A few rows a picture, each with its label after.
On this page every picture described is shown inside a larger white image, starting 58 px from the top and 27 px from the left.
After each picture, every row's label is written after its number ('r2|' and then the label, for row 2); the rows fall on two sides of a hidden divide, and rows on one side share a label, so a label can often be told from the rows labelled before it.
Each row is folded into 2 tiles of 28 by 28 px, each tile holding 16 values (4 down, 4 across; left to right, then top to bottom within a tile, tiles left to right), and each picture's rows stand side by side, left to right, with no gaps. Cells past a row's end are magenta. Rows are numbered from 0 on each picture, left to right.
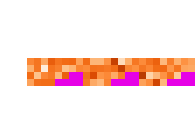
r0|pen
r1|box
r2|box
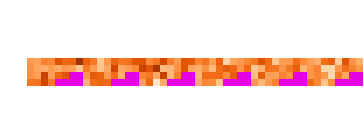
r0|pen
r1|pen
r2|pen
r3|pen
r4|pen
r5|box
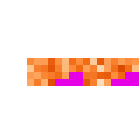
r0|pen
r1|box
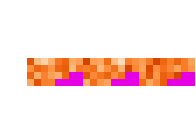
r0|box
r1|pen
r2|pen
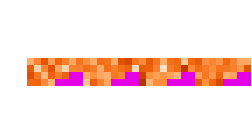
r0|pen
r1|pen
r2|box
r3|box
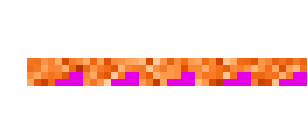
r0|pen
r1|pen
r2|pen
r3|pen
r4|pen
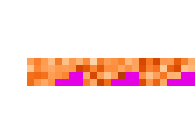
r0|box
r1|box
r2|box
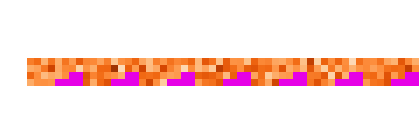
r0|pen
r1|pen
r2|pen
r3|pen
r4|box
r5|box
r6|pen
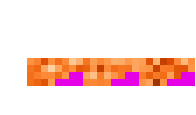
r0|box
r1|box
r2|pen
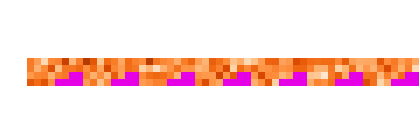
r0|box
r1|pen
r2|pen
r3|pen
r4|pen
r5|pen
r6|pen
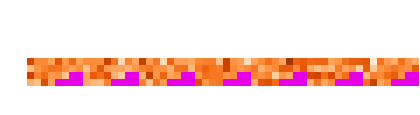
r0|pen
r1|pen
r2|box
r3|box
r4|pen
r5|pen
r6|box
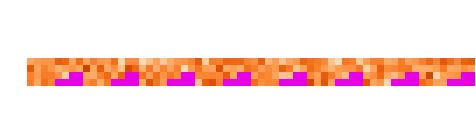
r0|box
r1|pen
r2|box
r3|pen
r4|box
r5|box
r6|box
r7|pen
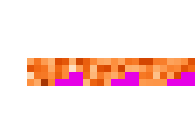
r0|box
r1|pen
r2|pen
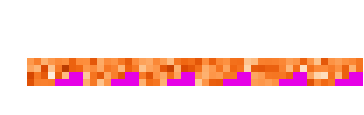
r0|box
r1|pen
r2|pen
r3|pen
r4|pen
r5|box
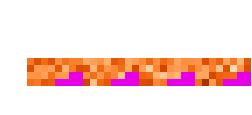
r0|pen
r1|box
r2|pen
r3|pen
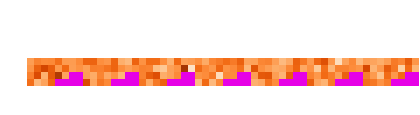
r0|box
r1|box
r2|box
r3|pen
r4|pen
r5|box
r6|pen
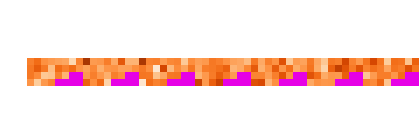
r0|box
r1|box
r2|pen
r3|box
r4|box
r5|pen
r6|box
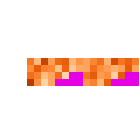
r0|box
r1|pen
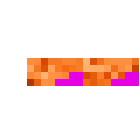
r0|box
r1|pen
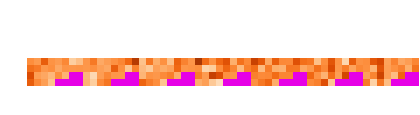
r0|box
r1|pen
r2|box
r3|pen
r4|pen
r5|pen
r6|box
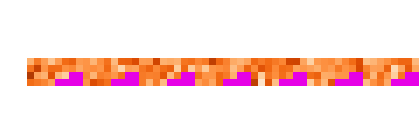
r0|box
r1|pen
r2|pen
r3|pen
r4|box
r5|pen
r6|pen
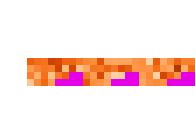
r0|pen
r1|box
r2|box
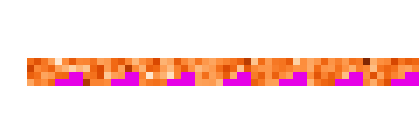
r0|pen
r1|box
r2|box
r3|pen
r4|box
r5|pen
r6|pen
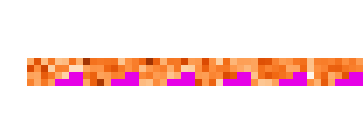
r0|box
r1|pen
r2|pen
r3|box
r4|pen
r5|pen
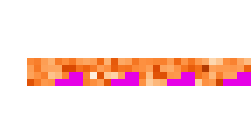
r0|box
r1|box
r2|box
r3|box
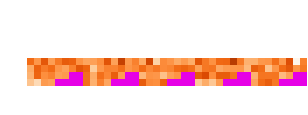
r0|pen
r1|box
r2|box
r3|pen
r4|box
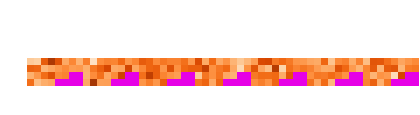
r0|box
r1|pen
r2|pen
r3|box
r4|pen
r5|box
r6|pen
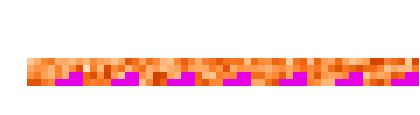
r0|box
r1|pen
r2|pen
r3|pen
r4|pen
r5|box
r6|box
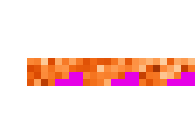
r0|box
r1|pen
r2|box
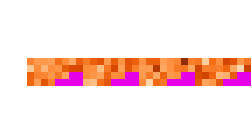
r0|box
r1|pen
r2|pen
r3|box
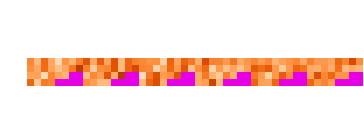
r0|box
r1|pen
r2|pen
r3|box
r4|box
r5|pen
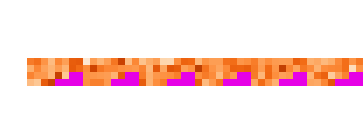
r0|pen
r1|box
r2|box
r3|box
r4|pen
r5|box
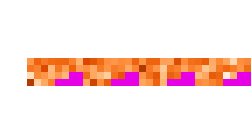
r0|box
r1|pen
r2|box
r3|pen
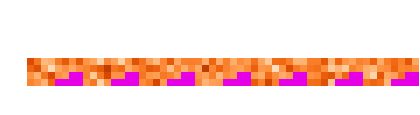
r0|box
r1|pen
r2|box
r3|box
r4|box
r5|box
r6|pen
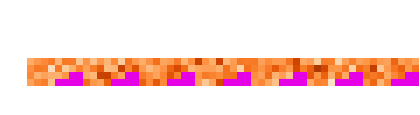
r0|box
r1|box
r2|box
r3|pen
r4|pen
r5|box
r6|box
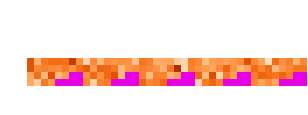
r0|pen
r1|box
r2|box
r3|pen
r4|box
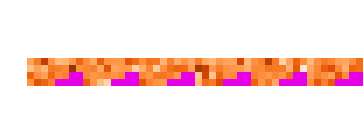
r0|pen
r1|pen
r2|box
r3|pen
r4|pen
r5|pen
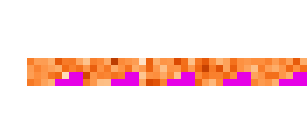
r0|box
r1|box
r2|box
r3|box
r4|box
